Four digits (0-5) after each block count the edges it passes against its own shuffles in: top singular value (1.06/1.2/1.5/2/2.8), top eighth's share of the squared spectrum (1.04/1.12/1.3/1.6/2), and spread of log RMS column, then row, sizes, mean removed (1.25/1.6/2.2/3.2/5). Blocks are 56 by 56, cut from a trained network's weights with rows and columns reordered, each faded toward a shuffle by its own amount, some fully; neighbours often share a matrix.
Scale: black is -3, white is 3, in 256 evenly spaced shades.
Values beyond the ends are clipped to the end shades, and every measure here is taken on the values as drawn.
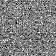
0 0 0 0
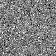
0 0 0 0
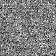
0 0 0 0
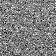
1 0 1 0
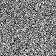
2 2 0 0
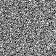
0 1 0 0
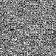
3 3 0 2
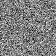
0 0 0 0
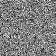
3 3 0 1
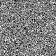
0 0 0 0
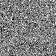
0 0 0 0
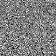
2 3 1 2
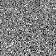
2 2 1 1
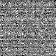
3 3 2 1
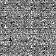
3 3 2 0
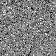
0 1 0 0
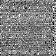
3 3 3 0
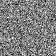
1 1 0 0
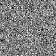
2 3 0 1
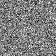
0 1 0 0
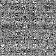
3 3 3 0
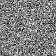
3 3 1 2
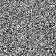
3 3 1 2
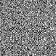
3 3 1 2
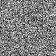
3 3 0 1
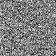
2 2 1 0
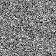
1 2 0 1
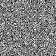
2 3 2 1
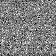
1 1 0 0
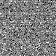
1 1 1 0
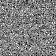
1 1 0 0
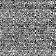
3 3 3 0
